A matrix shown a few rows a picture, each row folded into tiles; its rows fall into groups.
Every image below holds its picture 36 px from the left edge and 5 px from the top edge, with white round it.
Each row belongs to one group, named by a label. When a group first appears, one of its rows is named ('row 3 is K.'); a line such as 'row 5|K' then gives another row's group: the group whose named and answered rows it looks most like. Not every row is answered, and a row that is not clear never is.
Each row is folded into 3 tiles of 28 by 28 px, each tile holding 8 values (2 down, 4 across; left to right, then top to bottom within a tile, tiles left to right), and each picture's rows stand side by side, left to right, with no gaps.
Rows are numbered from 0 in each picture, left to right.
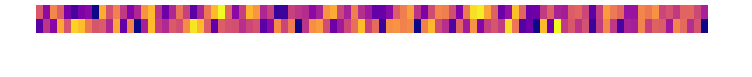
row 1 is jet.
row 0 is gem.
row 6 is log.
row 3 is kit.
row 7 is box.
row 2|kit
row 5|box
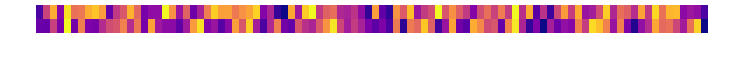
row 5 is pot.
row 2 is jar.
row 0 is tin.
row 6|gem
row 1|kit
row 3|jar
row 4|gem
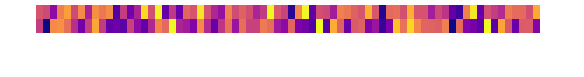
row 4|jar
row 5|tin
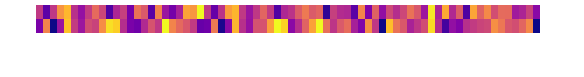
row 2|jet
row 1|gem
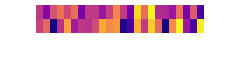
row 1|pot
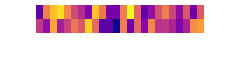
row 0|box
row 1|kit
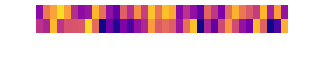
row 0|box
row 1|jar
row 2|pot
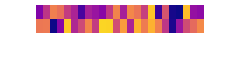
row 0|jet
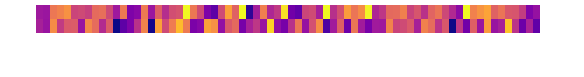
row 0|box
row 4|box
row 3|tin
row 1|gem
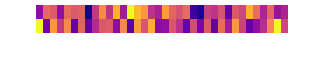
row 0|log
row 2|kit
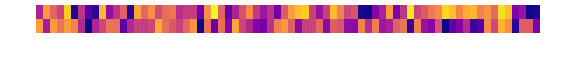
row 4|tin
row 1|jar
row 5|jar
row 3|kit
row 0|log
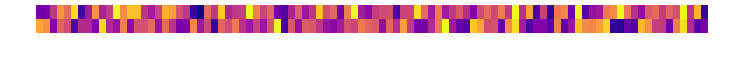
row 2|kit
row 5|pot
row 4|kit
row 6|gem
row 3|log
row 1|kit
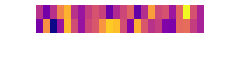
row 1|log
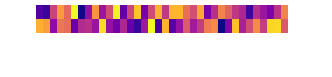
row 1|tin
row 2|jet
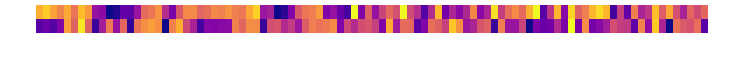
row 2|jar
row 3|log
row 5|tin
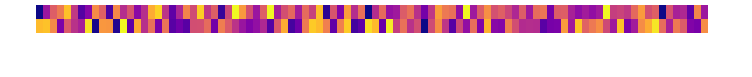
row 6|gem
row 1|log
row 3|pot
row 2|log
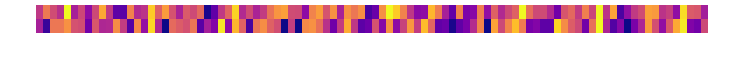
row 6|pot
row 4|box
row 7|pot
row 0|log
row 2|box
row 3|pot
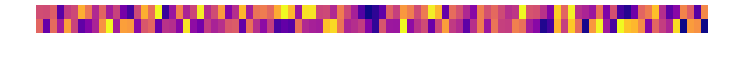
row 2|tin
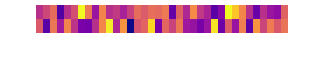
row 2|jet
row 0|kit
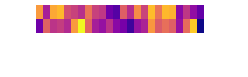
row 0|jar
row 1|jar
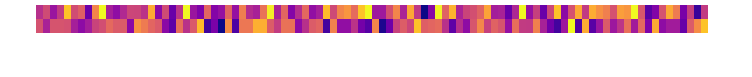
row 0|log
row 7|kit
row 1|log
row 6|tin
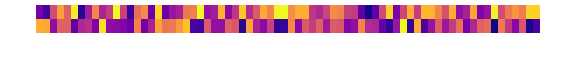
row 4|tin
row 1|gem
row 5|tin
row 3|kit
